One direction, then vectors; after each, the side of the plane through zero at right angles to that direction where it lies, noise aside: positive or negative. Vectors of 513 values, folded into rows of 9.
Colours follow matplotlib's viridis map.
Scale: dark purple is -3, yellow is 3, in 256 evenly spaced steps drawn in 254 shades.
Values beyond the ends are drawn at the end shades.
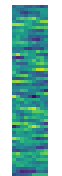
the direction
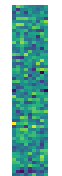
positive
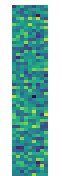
positive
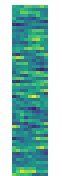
negative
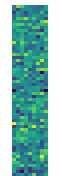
positive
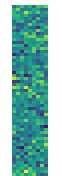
negative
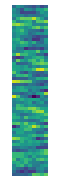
positive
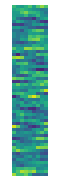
negative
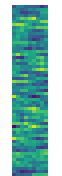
positive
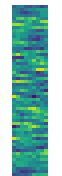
positive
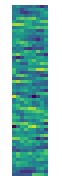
positive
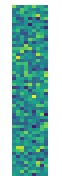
negative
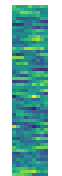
negative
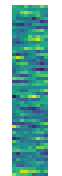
negative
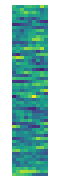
negative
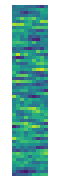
positive
